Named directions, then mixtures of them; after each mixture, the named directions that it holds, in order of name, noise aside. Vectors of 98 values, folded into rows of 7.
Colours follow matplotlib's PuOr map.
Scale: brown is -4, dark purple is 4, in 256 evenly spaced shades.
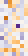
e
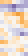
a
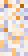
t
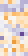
a, e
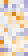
a, t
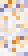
a, e, t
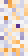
e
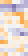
a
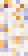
t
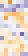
a, e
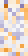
e, t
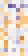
a, e, t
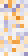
a, e, t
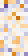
a, t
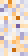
a, e, t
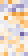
a, e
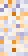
a, e, t
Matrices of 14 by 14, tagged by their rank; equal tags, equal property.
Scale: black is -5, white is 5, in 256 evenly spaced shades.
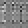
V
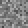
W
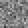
W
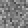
W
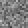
W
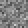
W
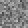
W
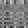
V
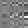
V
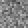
W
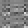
V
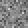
W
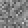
W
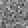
W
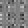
V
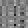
V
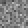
W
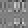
V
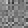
V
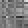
V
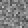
W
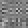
V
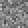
W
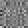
V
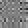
V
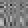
V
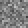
W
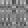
V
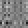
V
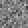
W
